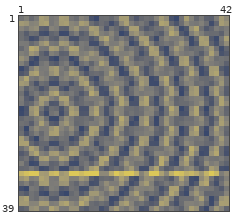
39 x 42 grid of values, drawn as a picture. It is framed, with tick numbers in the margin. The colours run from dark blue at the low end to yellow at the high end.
Row 32 differs from the rows beside it. There is no overall slope. On average the colour sits 50% of the way up the scale. Rings spread out from the middle left. The histogram is bell-shaped.
